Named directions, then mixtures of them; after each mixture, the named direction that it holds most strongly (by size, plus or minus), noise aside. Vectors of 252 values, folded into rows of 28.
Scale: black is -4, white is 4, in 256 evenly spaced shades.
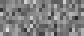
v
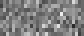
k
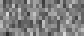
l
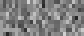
l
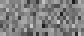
k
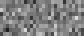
v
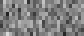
l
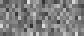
l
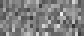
k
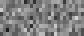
v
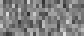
l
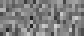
v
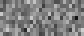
v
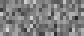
v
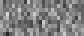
l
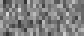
l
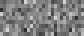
v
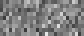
k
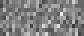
k
